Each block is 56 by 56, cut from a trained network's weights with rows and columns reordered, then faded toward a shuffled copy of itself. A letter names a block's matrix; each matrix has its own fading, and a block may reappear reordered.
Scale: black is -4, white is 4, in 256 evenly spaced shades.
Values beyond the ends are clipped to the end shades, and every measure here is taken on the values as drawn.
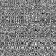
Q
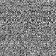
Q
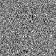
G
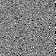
G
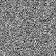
G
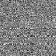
Q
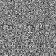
G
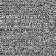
Q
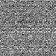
Q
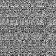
Q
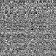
Q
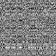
Q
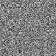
G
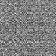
Q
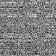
Q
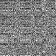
Q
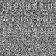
Q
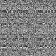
Q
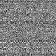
Q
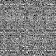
Q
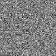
G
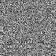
G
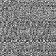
Q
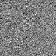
G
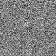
G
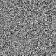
G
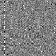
G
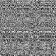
Q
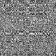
Q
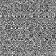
Q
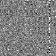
G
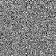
G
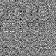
Q
